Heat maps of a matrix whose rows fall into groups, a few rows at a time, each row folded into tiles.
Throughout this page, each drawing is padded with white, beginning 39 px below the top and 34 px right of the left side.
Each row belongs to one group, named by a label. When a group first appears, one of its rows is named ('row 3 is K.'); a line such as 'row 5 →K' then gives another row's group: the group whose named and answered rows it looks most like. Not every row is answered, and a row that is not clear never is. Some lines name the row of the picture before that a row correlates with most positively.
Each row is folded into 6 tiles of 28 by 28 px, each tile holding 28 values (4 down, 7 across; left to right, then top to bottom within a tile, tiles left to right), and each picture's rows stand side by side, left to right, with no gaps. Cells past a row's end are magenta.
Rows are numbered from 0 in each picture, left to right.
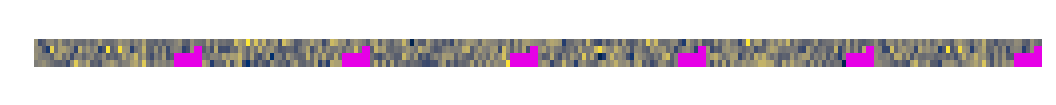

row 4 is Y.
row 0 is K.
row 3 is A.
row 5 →K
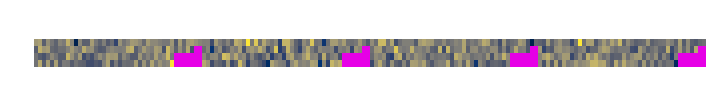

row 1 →K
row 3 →Y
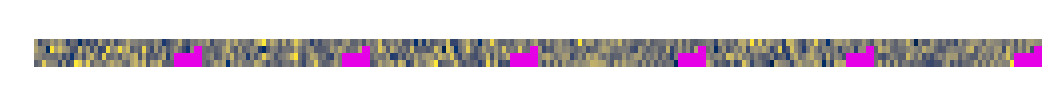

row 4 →K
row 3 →Y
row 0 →K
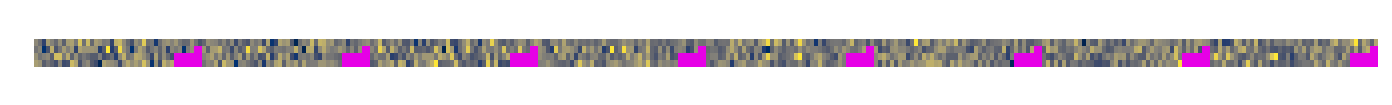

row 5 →Y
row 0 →K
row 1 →A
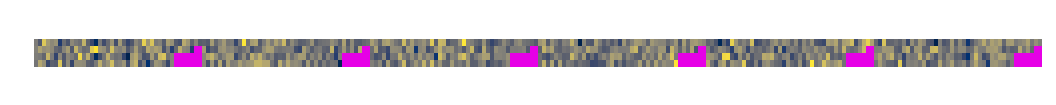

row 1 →Y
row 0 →A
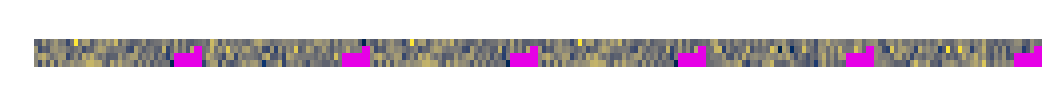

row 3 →Y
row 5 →K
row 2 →Y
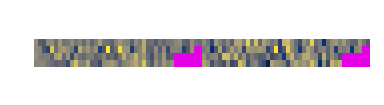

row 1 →K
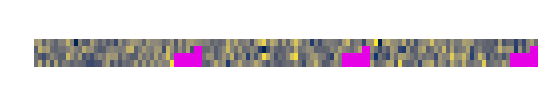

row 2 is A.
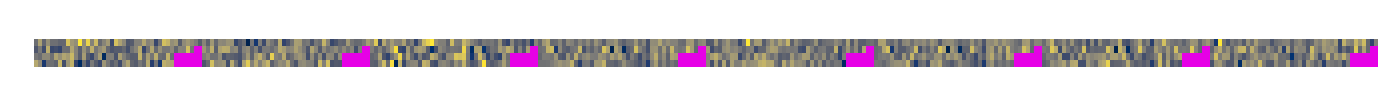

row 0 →K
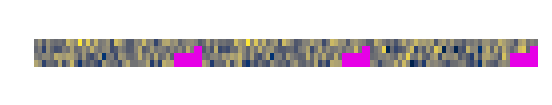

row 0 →K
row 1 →K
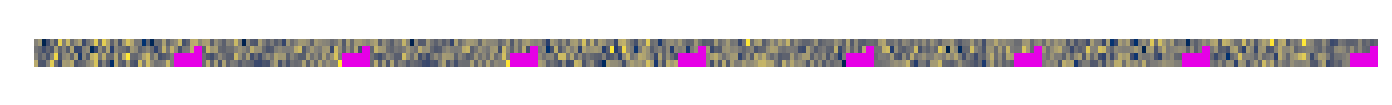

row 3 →K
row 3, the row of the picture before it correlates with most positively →0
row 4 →Y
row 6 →A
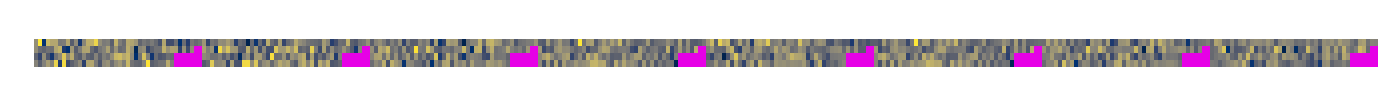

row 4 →A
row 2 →A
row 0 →A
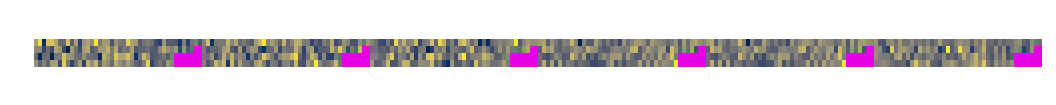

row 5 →K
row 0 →A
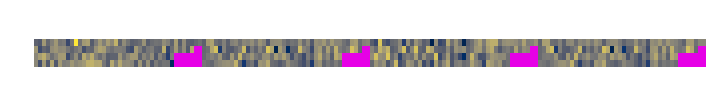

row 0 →Y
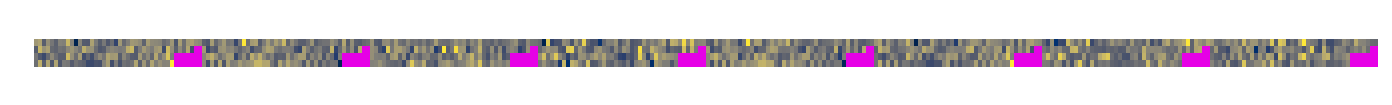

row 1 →Y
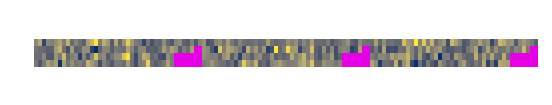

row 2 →K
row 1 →K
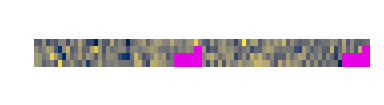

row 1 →Y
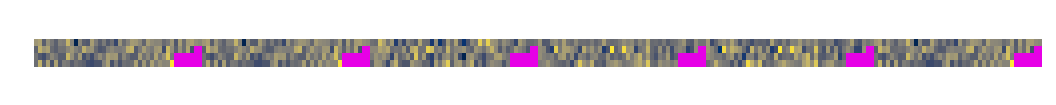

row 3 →K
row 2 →A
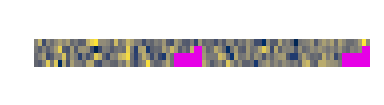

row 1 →A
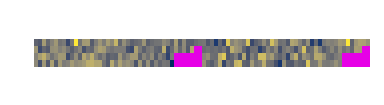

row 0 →Y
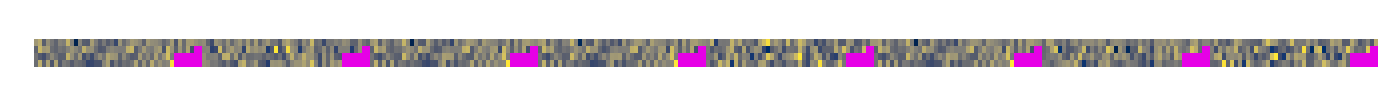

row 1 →K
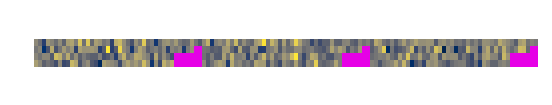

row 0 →K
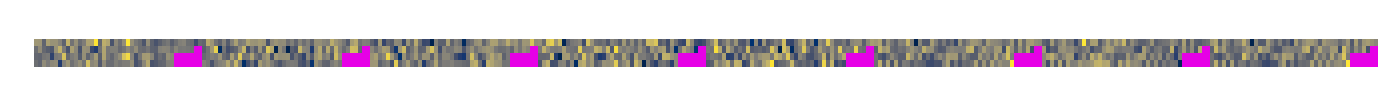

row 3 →A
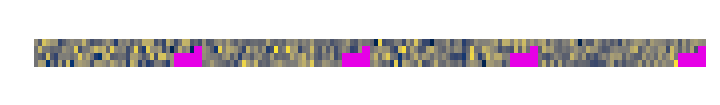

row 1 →K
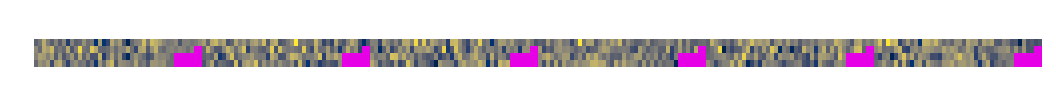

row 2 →K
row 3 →Y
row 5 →A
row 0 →A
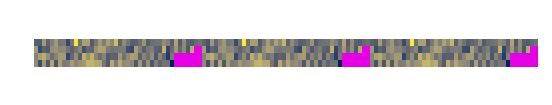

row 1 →Y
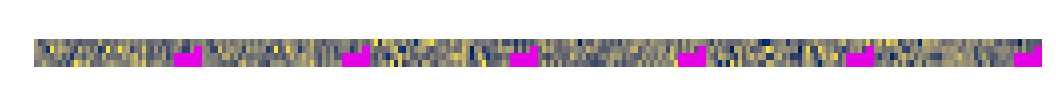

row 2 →A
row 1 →K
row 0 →K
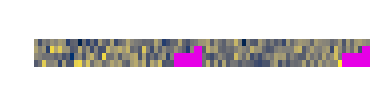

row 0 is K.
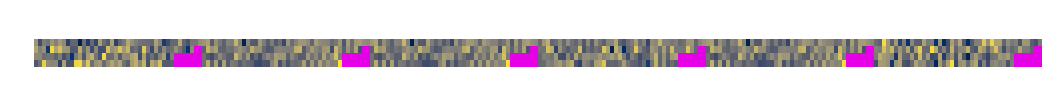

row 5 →A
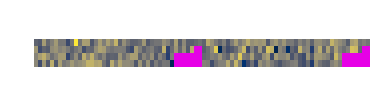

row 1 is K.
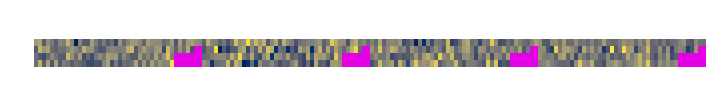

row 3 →K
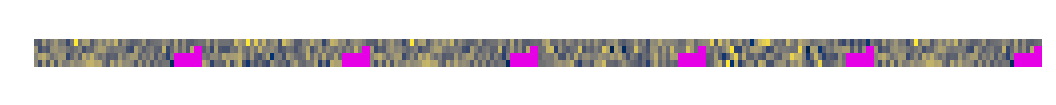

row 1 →K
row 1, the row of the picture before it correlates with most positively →1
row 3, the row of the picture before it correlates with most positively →1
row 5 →Y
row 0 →Y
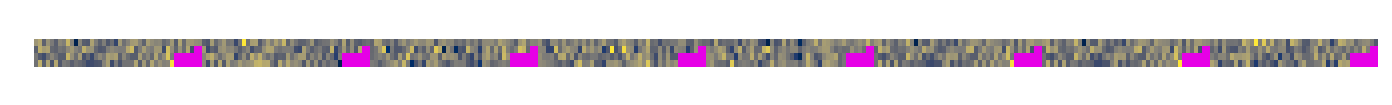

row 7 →K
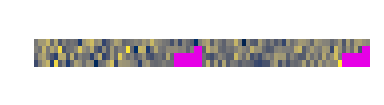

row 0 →A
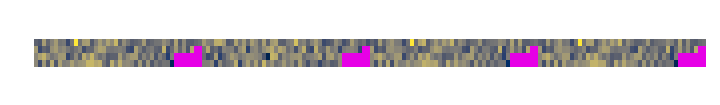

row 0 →Y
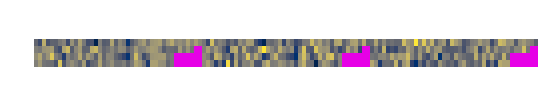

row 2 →K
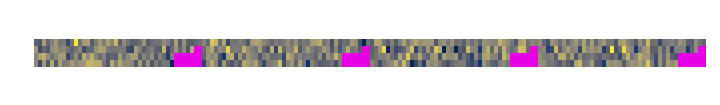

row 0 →Y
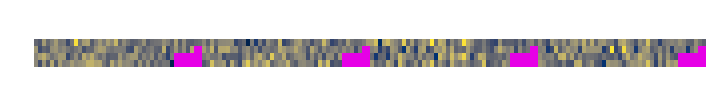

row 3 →K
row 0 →Y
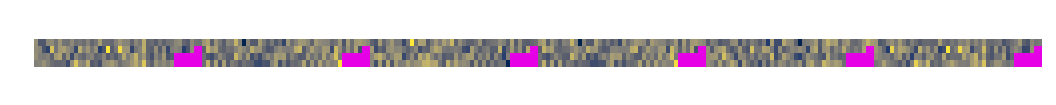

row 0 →K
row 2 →Y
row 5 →K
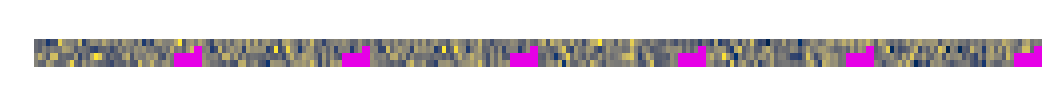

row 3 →A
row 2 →K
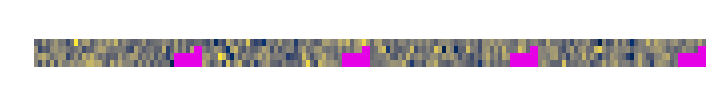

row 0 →Y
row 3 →A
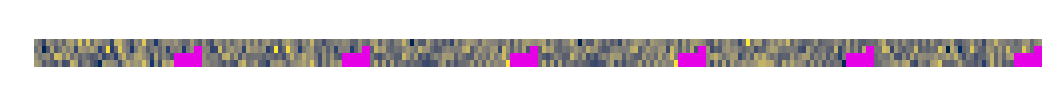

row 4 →Y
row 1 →K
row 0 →K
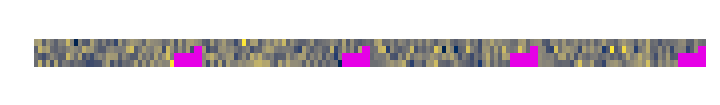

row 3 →K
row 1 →Y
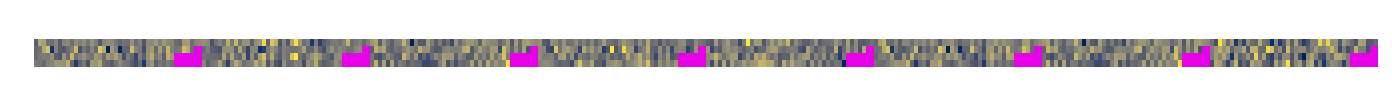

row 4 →Y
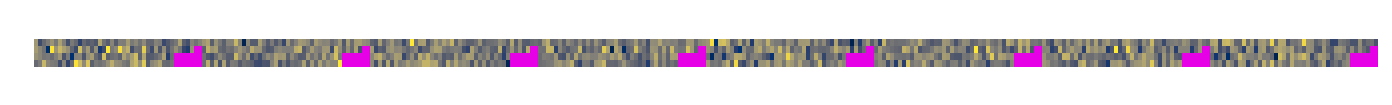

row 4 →A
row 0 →K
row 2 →Y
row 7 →A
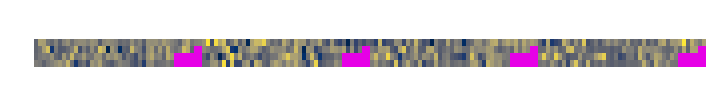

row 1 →A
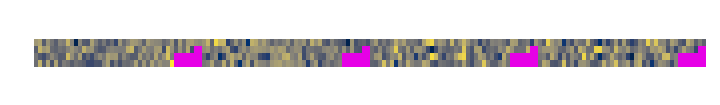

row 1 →A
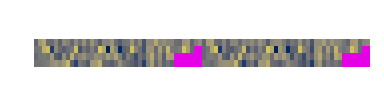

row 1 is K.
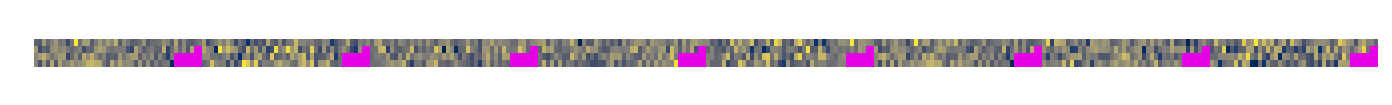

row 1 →K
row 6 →A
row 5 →Y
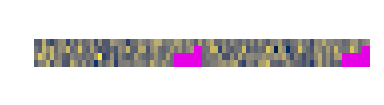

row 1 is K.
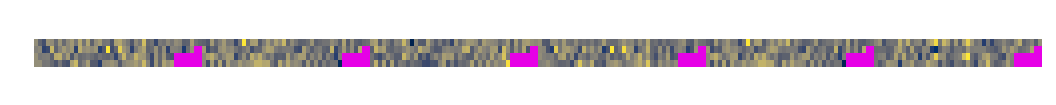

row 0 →K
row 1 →Y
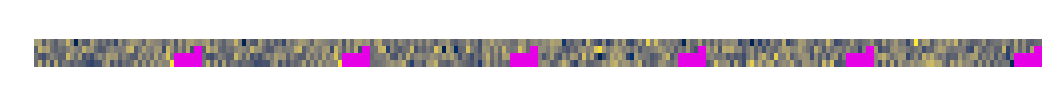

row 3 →A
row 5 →Y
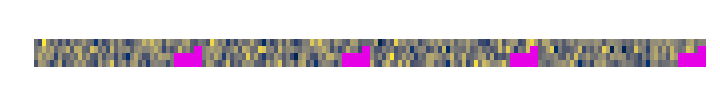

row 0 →A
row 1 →A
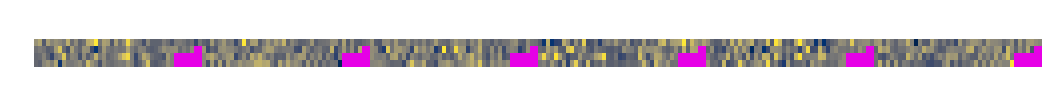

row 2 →K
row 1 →Y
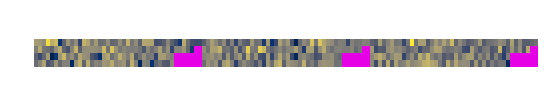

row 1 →A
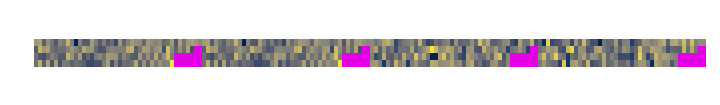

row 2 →A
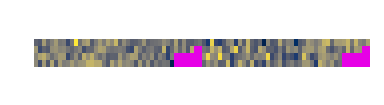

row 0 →Y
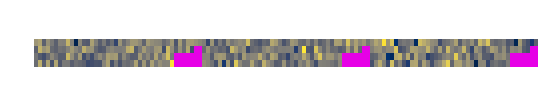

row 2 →A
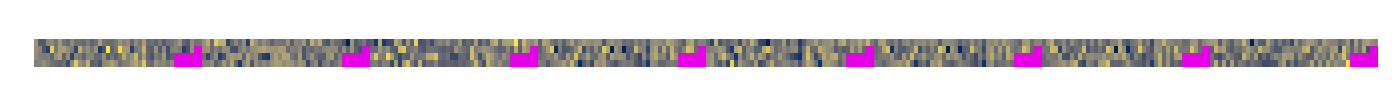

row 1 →A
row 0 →K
